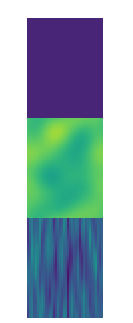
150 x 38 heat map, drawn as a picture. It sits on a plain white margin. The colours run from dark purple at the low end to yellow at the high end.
The table splits into 3 rows of 1 panel. Panel 1,1: very low, flat. Panel 2,1: high, smooth. Panel 3,1: low, streaked downward.
